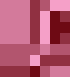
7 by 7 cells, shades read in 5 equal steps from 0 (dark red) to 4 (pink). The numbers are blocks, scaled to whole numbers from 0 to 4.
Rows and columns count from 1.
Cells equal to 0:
5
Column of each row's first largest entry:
6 5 5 5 5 4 6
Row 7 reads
1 1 1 0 2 3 3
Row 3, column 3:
3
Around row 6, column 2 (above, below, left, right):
2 1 2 2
